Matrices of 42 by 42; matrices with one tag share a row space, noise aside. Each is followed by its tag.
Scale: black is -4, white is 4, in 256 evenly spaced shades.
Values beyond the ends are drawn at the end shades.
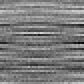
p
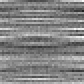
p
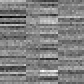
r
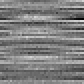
p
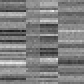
r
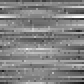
p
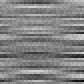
p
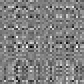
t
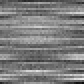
p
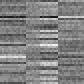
r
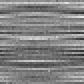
p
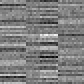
r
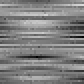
p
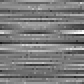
p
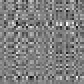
t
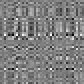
t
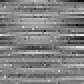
p
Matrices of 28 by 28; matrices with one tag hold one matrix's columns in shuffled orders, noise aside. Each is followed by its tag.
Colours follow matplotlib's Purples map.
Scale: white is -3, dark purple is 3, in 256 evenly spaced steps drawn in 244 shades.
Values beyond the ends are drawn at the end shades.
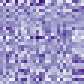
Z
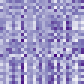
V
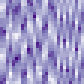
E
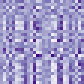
V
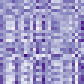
V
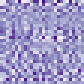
Z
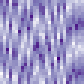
E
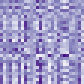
V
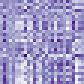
V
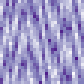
E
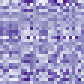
Z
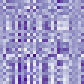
V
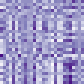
V
